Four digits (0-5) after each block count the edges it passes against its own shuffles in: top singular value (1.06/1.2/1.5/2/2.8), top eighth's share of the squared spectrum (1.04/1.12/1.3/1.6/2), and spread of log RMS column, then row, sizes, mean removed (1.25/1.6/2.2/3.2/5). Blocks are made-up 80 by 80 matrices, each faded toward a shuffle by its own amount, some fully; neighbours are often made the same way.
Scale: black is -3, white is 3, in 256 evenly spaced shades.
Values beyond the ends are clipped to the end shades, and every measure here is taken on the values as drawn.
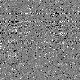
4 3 1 2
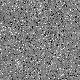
1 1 0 0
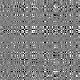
5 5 4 4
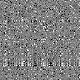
4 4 2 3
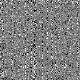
2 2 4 2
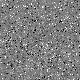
1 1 0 0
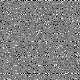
4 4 1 3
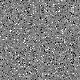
3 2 1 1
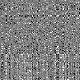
5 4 3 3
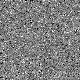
0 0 0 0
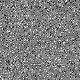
3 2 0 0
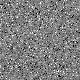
1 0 0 0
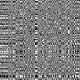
5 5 3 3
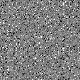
3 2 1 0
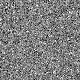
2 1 0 0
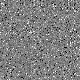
3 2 0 0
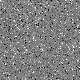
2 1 0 0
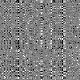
5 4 3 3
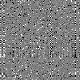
4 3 2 2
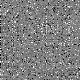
4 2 1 0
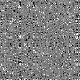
4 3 2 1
